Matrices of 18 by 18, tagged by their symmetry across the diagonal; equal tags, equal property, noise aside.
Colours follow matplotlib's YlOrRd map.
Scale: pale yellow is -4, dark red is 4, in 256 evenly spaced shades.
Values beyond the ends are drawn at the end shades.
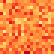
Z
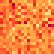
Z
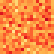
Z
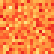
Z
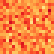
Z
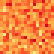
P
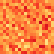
P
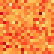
Z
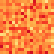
P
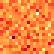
P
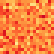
P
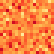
P
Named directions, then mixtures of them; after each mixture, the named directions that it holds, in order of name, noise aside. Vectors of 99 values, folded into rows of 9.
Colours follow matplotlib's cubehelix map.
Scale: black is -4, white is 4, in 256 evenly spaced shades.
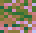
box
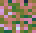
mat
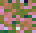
box, mat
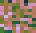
mat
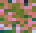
box, mat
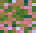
box, mat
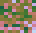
box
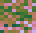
box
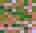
box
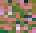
mat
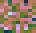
mat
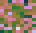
box, mat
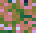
box, mat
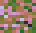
box, mat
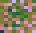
box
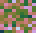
box, mat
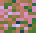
box, mat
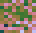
box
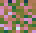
mat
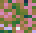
box, mat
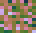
mat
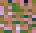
mat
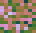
box, mat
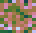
box, mat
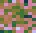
box, mat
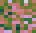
mat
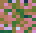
box, mat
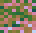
box
